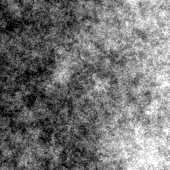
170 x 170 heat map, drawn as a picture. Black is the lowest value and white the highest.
The texture is blotchy. There is an overall slope up to the right. The ninth with the highest average is the bottom right.
